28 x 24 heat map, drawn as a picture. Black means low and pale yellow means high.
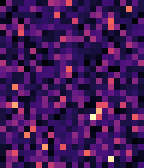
On average the colour sits 20% of the way up the scale. The grain is fine, like static. There is no overall slope. The values are skewed, with a long tail toward high values.
